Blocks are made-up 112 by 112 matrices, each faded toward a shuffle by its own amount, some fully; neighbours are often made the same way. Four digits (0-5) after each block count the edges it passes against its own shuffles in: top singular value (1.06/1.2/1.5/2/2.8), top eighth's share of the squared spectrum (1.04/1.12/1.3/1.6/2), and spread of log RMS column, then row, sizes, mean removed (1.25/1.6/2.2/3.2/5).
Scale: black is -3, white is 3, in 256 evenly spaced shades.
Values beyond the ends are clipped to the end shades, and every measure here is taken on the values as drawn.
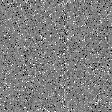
3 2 1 0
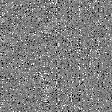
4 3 2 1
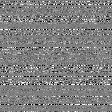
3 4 0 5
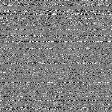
2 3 0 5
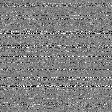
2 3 0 4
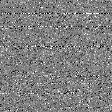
2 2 0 3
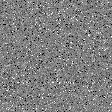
1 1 0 0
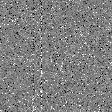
2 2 1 0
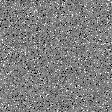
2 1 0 0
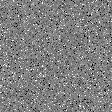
0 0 0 0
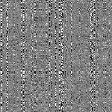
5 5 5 2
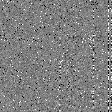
4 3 2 0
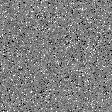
1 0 0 0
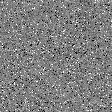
0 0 0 0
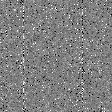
3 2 2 0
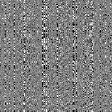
4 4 4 2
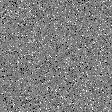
0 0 0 0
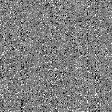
3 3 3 1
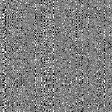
4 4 4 1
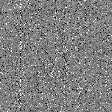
3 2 2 0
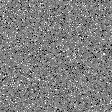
0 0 0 0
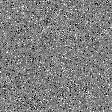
0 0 0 0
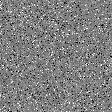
0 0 0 0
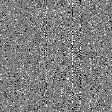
3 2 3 0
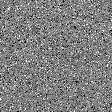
2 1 0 0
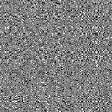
5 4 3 3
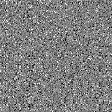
4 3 2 1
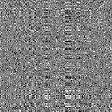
5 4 3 3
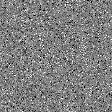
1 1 2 0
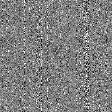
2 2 4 0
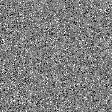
0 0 2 0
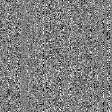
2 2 4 0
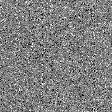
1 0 2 0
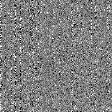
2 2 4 0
